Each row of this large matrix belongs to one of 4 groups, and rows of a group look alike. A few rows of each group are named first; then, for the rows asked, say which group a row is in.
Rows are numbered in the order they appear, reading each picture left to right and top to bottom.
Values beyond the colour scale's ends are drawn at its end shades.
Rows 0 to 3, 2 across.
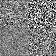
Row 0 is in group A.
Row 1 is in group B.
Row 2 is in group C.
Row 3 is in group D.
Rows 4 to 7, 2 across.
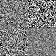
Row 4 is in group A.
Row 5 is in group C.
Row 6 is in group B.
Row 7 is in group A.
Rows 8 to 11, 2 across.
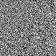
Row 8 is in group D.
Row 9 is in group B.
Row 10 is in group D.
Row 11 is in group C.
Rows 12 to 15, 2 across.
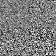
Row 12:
C
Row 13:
C
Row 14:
A
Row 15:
A
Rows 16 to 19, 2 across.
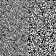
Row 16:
B
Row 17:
C
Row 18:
C
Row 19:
C
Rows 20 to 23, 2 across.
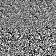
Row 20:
D
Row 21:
D
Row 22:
D
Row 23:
C
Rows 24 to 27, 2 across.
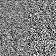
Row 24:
A
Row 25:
A
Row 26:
C
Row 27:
B
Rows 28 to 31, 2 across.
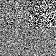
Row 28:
A
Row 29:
D
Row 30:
A
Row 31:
B
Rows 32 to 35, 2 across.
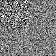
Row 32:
D
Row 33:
D
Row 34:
D
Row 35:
D
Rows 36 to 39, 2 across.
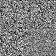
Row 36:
C
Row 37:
C
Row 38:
C
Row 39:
A
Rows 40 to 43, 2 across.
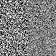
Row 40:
A
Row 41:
D
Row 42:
B
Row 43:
C
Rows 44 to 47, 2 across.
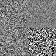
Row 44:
D
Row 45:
D
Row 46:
A
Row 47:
D
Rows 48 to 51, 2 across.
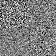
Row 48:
B
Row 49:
D
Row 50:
C
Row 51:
C
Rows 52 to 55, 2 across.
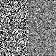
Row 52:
D
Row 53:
C
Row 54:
B
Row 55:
C
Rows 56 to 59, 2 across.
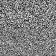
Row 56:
A
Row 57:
D
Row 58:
A
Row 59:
D
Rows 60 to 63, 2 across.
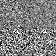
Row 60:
A
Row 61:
C
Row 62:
B
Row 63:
B
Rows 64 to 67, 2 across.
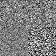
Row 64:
C
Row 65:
C
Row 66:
D
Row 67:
A
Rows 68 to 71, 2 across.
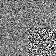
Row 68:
A
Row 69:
B
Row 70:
C
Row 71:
D
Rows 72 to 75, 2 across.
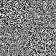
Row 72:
A
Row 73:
A
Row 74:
D
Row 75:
B
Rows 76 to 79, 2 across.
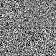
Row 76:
A
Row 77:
D
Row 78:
B
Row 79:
B
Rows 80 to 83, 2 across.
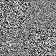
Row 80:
B
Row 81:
B
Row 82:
A
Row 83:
C
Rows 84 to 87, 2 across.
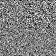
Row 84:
B
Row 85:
A
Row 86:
C
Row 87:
B
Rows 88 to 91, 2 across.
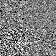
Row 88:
C
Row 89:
D
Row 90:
C
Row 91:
A
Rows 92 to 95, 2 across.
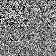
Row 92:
A
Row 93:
C
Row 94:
D
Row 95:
C
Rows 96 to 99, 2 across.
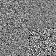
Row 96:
A
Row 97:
C
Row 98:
D
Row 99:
C
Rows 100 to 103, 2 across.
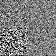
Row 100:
D
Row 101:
C
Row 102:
C
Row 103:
D
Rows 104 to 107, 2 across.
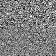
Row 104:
A
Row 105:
D
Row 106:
D
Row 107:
D
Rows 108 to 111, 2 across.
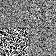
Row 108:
D
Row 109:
C
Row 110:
B
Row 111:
C
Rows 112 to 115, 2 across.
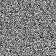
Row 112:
D
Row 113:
A
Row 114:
B
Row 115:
A
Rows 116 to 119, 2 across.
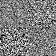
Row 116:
C
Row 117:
A
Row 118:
C
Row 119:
D
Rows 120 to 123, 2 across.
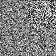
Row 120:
C
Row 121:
B
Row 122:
C
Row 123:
C
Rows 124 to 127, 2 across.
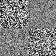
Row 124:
C
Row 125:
C
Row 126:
A
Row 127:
A
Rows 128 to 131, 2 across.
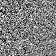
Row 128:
D
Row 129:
B
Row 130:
D
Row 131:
D
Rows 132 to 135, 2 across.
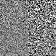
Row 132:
B
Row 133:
C
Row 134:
B
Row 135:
A
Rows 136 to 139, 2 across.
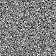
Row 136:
B
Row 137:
C
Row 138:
C
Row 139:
C
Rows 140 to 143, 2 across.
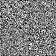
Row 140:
C
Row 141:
B
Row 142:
C
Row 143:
D
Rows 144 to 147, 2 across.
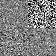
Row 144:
B
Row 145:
B
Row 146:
A
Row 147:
C
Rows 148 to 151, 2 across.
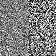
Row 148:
D
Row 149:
D
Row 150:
B
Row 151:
C
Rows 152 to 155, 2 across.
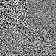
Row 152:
B
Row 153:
A
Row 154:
B
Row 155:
A
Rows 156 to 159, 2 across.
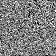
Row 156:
A
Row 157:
B
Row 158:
C
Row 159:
A
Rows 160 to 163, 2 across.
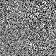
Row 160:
B
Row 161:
D
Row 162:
D
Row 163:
D
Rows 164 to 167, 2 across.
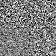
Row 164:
D
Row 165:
B
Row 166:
A
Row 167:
A
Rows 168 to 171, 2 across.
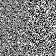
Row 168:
D
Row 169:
D
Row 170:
C
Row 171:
D
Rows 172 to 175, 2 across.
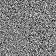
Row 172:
D
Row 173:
A
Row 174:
B
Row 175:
C
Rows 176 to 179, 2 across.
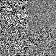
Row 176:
C
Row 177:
D
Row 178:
D
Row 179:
D
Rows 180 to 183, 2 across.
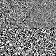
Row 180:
B
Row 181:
B
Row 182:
A
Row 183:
B
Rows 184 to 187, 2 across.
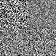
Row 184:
B
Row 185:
C
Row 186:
B
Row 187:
B
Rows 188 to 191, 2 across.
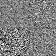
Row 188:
C
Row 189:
A
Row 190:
D
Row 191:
B
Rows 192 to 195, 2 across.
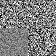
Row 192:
B
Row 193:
D
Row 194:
D
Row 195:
C
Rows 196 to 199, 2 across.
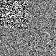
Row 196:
A
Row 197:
D
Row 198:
C
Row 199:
B
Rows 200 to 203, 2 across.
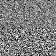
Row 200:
A
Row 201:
C
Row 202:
D
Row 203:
A
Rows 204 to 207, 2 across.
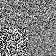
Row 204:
B
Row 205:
D
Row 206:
B
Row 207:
C
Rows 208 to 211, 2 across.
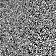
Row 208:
B
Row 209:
D
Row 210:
C
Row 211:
D
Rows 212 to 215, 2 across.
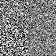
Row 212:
B
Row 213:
C
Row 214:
A
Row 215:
C
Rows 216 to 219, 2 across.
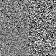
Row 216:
D
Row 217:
C
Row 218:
D
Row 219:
A
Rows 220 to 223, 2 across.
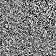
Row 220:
B
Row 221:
D
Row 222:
B
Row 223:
A
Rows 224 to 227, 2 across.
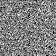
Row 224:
C
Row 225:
B
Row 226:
D
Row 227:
B
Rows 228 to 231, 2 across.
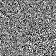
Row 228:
D
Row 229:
A
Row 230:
C
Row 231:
D
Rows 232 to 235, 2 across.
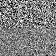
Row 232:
C
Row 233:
B
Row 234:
D
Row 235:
B
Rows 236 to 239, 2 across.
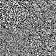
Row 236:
B
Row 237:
C
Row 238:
B
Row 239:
C
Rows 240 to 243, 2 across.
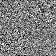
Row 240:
D
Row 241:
C
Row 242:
D
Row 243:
A
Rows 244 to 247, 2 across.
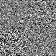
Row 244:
C
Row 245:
A
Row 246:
D
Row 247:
D
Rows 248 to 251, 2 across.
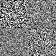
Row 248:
A
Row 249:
A
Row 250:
A
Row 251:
B
